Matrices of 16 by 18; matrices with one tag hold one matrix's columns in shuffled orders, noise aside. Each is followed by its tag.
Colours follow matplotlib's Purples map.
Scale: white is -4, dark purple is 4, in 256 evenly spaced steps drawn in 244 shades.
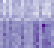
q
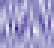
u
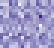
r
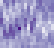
u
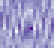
u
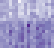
q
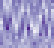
u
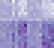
q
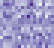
r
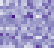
r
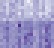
q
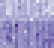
q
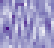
u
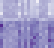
q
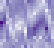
u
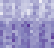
q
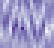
u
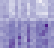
q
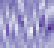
u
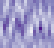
u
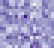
r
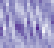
u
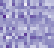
r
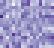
r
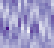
u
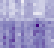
q
